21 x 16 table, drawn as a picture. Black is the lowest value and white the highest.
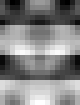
Overall the values sit about 50% of the way up the scale. Stripes running across repeat 2 times from top to bottom. The left and right halves mirror each other. The bottom middle is the ninth with the highest average.
